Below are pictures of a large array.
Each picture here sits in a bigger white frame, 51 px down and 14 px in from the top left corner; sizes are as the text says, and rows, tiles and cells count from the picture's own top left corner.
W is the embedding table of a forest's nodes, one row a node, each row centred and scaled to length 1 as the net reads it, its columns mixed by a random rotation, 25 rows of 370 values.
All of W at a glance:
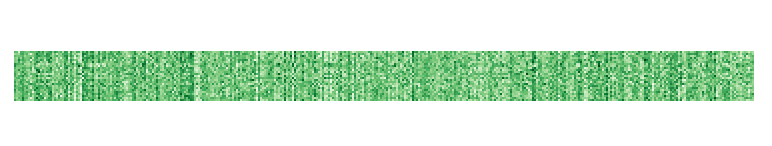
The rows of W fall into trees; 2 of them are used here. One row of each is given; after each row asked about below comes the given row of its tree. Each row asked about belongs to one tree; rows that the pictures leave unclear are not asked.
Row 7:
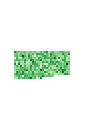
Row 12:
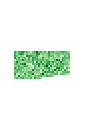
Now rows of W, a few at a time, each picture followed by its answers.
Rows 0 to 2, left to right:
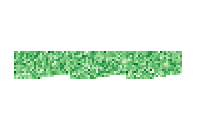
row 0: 12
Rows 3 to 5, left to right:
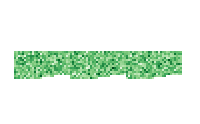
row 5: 12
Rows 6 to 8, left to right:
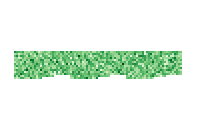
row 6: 7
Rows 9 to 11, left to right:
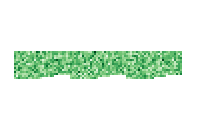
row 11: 7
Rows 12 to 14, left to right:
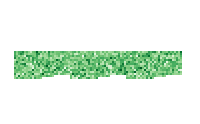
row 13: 7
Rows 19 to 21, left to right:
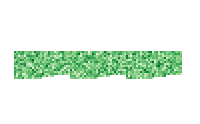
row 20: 12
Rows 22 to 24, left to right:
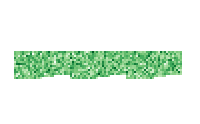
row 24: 12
